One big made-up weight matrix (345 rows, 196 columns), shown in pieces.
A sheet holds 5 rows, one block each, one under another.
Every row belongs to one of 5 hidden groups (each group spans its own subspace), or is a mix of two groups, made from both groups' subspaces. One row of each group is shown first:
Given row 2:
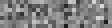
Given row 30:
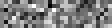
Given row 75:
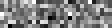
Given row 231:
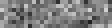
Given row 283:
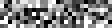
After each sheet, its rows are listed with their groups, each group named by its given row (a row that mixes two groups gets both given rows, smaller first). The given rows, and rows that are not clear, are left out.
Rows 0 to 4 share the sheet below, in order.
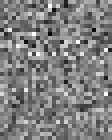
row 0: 30
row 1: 2
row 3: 231
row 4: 283
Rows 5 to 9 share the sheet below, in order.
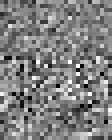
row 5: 75
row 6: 283
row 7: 75
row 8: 231
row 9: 231
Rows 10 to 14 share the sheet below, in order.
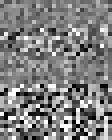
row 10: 75
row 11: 283
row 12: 2
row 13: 283
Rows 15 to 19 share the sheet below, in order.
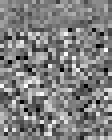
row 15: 231
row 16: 2
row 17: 2
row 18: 2 and 30
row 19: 30 and 231
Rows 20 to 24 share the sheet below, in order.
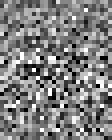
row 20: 283
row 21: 283
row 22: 283
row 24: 75
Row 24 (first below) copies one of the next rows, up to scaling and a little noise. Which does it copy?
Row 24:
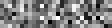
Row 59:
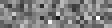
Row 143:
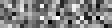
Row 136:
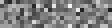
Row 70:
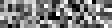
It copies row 143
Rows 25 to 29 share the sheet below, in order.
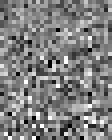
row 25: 231
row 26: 231
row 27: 30
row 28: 231
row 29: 2 and 283
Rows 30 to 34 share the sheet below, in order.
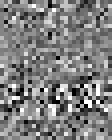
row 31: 30
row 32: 231
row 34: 283
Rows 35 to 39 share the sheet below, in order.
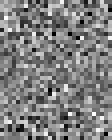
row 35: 231
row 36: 75
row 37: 283
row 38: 30
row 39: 2
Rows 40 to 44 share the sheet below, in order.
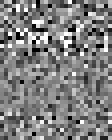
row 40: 2
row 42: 283
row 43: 75
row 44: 75
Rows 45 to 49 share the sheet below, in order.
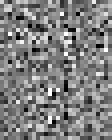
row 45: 2
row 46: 2
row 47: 2
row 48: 30
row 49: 30
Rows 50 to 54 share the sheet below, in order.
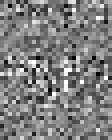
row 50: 2
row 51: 283
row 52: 2
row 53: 30
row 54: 75
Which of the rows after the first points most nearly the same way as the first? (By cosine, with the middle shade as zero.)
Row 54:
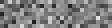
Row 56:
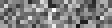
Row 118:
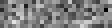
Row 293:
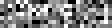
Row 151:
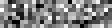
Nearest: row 151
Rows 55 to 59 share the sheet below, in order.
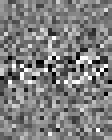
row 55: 231
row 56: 30 and 283
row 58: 231
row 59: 75
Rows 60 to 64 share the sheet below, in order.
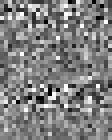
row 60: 2
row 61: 283
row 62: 231
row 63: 30
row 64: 75 and 231
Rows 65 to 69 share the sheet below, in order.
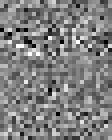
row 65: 283
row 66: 2
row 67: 30
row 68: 30
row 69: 231
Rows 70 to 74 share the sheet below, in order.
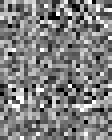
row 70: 75
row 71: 75 and 231
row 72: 75
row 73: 231
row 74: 283
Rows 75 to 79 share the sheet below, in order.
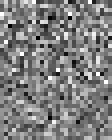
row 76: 283
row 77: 75
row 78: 2
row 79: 30
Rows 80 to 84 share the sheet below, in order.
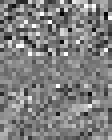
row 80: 2 and 283
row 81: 2
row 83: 231
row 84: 231
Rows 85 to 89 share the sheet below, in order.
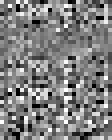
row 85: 2
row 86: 231
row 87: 2
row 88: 2
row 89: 231
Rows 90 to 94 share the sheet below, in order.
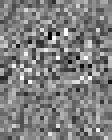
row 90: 283
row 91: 30
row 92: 231
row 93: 283
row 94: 75
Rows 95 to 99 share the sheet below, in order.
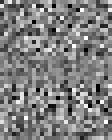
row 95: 75
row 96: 283
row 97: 2
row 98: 75
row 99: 231
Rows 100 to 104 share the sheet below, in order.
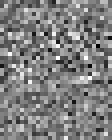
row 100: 283
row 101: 75
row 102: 231
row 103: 283
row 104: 2
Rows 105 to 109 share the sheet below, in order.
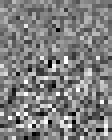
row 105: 30 and 283
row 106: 231
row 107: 30
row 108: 283
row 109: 2
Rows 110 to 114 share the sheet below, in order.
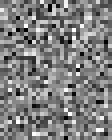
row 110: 30
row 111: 2
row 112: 75
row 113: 2
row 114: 2
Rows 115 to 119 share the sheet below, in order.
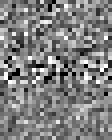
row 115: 30 and 283
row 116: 231
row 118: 231
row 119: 283
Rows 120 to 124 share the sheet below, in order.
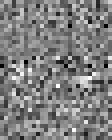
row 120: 75
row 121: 75
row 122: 231
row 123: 231 and 283
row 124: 283
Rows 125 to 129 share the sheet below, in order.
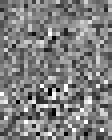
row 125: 231
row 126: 30
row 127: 75
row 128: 30
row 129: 283
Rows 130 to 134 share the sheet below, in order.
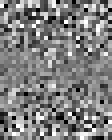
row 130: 283
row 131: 75
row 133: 283
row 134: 231
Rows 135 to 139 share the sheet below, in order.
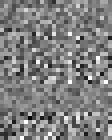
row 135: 283
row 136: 75
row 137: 75
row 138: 75
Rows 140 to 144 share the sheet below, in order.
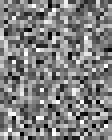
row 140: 30
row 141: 30 and 75
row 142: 231
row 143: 75
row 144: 231
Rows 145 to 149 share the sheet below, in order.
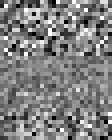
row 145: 283
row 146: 30
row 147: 2 and 283
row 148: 283
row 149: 75 and 231
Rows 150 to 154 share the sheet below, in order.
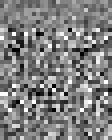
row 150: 283
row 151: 231
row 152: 75
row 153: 30
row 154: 75
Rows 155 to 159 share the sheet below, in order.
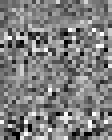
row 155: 231
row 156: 2
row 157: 75 and 231
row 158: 30
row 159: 231
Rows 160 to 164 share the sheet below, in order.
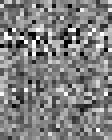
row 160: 75
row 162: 2 and 231
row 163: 231
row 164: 75
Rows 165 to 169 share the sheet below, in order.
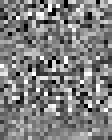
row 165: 30
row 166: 2
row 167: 30
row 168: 75
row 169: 231
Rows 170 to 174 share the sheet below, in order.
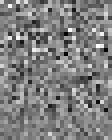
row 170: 2
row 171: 2
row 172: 231
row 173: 75
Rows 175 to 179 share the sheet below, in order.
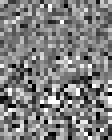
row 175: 30 and 75
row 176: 75
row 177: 231
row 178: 75
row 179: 75
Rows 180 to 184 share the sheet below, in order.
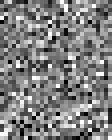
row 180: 2 and 283
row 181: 30
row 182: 2
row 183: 231
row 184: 231
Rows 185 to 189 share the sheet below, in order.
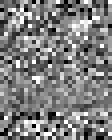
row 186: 283
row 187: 2
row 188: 231
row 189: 283
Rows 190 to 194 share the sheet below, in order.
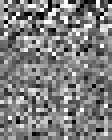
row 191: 283
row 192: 283
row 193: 2
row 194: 2
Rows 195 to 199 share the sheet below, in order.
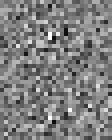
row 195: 2 and 30
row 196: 30
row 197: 283
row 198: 75
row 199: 30
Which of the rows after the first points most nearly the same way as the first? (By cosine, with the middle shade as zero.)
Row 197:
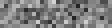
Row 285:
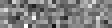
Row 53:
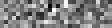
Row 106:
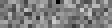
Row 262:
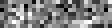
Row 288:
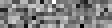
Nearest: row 288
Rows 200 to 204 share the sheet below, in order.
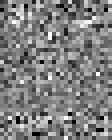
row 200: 231
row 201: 30
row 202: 75
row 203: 75
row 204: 2
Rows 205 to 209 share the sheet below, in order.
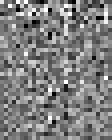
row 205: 2
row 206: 30
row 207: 2
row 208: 30
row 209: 30
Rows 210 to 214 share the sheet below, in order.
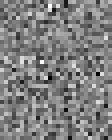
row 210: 30
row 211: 2 and 231
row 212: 75
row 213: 2
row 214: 75
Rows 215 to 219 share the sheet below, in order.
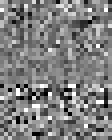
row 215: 231
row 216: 75
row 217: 2
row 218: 2
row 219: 2
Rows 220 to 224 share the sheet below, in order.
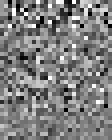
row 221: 283
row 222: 2 and 75
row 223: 2
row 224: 75
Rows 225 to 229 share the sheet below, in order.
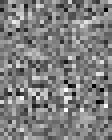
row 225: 231
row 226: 2
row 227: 2
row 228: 2
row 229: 2 and 30
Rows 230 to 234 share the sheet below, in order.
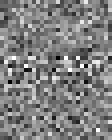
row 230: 231
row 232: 75 and 231
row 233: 75
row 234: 75
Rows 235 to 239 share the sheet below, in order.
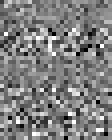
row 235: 75
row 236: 30 and 283
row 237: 2 and 75
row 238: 75
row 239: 2
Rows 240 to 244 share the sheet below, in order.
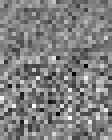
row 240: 283
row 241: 231
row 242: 283
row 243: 75
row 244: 75 and 231
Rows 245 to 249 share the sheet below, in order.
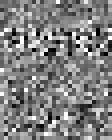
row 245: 231
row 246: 75
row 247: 2 and 75
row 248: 231
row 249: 30
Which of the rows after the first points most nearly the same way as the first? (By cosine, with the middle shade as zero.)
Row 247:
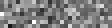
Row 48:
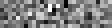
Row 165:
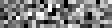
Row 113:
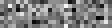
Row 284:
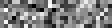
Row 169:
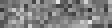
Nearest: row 169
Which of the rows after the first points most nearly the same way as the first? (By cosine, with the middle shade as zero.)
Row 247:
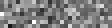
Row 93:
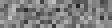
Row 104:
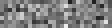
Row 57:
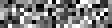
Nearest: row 93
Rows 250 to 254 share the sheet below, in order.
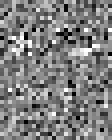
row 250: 283
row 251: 231
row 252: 75
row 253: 2
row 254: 283
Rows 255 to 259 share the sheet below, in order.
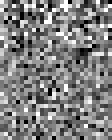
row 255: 30 and 231
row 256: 231
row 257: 283
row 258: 30
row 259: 2 and 283
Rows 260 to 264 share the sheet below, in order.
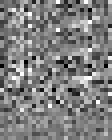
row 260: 231
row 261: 231
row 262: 231
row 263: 75
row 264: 2
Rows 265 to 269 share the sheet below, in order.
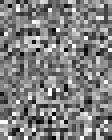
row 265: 2
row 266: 283
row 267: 75
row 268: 30
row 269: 30
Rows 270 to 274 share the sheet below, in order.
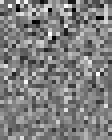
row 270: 2
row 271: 30
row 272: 30 and 75
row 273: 2
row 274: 283
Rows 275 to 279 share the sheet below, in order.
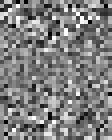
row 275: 2 and 283
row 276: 30
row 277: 75
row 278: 75
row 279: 30
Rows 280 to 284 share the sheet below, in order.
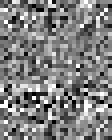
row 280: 30
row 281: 30
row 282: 75
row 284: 30
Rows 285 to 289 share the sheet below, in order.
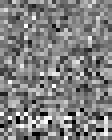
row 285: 2 and 30
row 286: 231
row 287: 75
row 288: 30 and 283
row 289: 2
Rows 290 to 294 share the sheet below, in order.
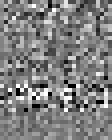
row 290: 30
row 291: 30 and 75
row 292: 2
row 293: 2
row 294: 75
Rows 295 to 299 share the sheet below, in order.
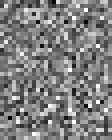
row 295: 283
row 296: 75 and 283
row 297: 2 and 75
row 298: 75
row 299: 2
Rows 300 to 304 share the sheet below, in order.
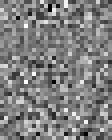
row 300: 30
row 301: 75
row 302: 30
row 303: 2
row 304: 283
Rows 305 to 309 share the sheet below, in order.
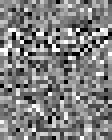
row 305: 231
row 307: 2
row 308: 2
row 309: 30
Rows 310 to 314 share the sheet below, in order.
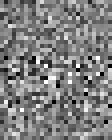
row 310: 75 and 283
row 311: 283
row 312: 75
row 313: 283
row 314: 231
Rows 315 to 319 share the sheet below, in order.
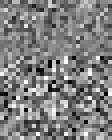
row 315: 30
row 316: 75
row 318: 30 and 231
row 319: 283
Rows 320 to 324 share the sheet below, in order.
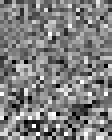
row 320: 75
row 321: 30
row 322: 231 and 283
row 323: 231
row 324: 283
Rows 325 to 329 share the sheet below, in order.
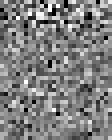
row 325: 30
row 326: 231
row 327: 30
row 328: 30
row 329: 231
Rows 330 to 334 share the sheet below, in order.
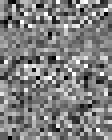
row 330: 231
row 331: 30
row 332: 283
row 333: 231
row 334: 75
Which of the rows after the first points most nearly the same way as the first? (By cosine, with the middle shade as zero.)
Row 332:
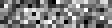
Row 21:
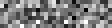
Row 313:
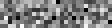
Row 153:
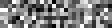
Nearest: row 153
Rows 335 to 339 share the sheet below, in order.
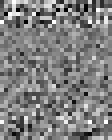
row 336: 75 and 283
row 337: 2
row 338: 283
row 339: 231
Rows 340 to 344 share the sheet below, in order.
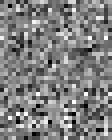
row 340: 2
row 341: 231
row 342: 30
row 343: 283
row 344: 2
